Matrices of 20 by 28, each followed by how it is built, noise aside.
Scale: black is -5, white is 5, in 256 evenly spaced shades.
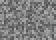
noise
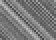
Toeplitz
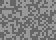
noise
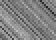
Toeplitz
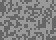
noise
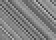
Toeplitz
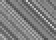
Toeplitz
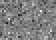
noise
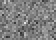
noise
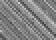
Toeplitz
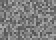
noise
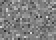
noise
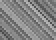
Toeplitz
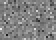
noise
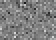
noise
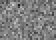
noise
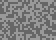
noise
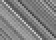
Toeplitz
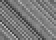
Toeplitz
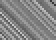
Toeplitz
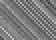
Toeplitz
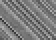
Toeplitz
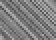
Toeplitz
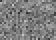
noise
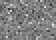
noise
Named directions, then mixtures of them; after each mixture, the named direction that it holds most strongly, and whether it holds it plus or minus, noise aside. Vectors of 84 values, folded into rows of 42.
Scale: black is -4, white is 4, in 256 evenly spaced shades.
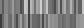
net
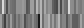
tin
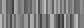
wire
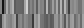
tin, minus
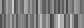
wire, minus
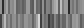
tin, minus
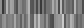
wire, minus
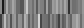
tin, minus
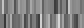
tin, plus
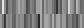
tin, plus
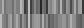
net, minus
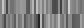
tin, plus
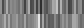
tin, minus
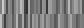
net, minus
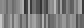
net, minus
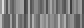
net, minus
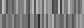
tin, plus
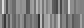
tin, plus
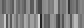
tin, minus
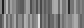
tin, minus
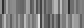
tin, minus
